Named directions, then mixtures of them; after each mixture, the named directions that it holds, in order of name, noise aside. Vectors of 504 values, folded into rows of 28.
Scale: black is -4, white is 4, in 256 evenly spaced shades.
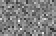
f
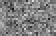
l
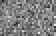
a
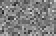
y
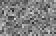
l, y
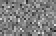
a, f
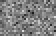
a, l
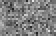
l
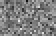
f, l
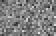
a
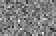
f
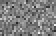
a, f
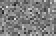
y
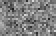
l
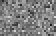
a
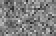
f, l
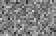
f, y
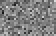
y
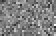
a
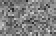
l, y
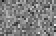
a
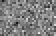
a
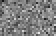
a, y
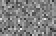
f
